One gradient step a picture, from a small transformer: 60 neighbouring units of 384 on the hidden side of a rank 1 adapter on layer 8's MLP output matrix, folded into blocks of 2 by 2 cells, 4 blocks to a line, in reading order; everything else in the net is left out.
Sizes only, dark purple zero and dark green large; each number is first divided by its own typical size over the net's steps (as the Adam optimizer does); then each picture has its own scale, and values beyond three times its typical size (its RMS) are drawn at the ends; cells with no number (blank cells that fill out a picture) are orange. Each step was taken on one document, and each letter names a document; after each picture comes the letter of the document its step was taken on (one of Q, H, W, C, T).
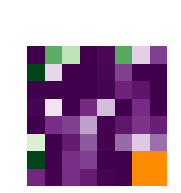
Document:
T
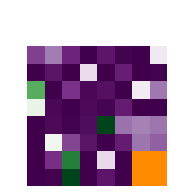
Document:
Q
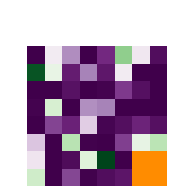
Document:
T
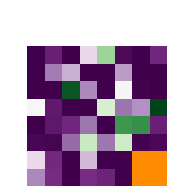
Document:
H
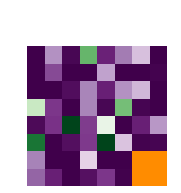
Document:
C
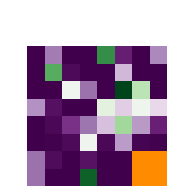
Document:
H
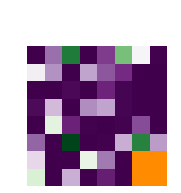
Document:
T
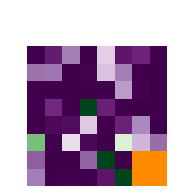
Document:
T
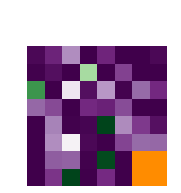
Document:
Q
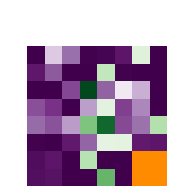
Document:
C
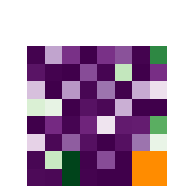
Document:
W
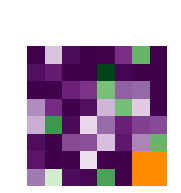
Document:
C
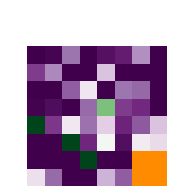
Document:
C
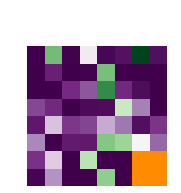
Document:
C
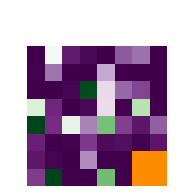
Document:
C
